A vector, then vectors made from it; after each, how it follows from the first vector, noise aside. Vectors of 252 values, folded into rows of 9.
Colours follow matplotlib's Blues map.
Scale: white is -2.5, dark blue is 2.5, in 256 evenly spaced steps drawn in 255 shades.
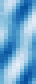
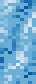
partly zeroed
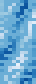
partly zeroed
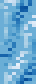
partly zeroed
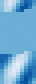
partly zeroed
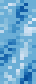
partly zeroed
